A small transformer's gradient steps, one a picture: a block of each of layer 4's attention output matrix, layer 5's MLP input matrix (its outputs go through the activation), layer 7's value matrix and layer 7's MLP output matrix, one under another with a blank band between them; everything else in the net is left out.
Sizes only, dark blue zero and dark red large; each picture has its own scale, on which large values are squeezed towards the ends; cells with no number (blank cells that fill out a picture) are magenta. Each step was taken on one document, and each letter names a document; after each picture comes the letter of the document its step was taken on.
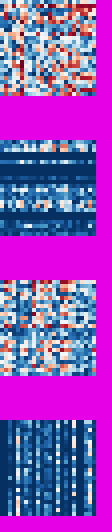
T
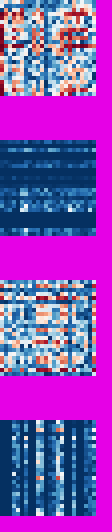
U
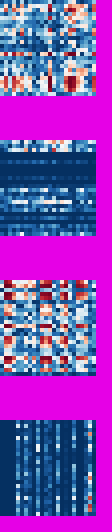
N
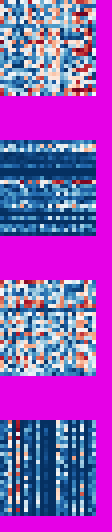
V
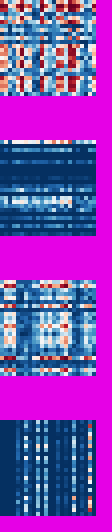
N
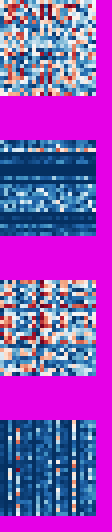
T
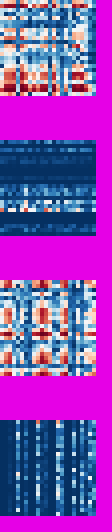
U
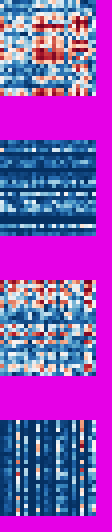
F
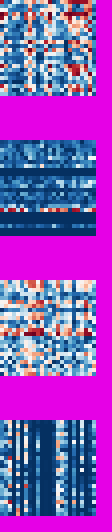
V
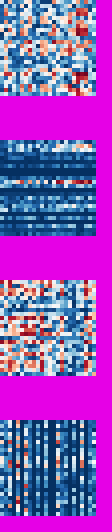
V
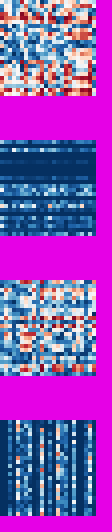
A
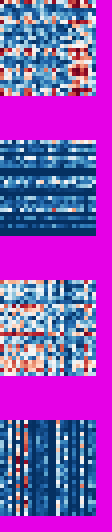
V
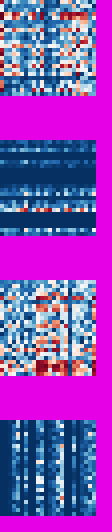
U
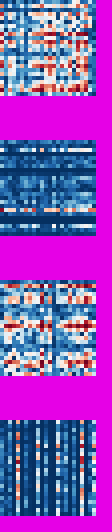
F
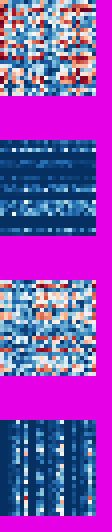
U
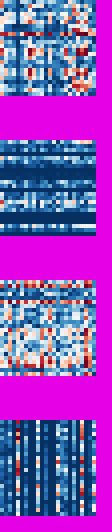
F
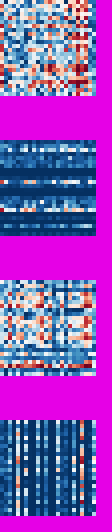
F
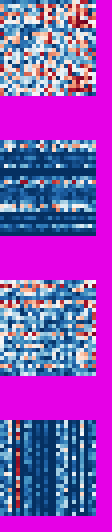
V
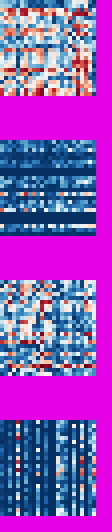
F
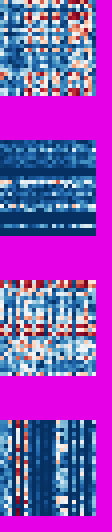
V
